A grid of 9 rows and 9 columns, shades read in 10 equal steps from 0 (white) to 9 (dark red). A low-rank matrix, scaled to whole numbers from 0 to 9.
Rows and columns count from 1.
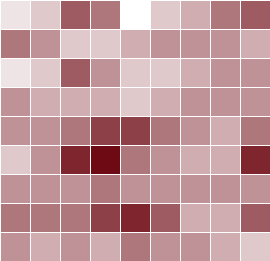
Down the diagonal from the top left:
1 4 6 3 7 4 4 3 2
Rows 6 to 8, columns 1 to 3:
2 4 8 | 4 4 4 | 5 5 5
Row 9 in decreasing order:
5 4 4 4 4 3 3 3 2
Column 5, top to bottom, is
0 3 2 2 7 5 4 8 5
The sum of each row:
30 31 28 30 44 46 37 48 32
